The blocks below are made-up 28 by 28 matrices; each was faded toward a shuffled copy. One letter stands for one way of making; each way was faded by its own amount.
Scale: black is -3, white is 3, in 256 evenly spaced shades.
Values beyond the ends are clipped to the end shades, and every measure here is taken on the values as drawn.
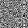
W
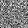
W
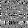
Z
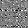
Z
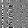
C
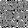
Z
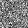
W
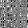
C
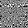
Z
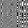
C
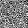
W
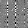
C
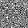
W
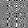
C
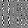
C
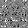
Z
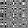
C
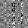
C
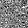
W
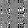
C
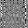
C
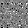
Z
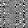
C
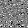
Z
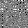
Z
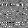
Z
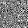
W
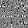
Z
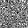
W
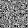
W
